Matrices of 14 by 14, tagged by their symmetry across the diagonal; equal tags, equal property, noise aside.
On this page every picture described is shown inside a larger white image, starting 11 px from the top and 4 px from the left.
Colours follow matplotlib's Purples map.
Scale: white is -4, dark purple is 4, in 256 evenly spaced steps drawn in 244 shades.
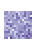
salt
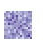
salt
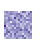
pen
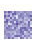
salt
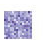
pen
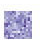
pen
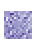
pen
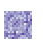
salt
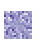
pen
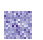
pen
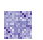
salt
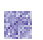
salt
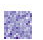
pen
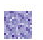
salt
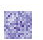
salt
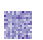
pen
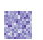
pen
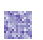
pen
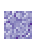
salt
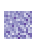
pen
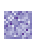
salt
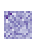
salt
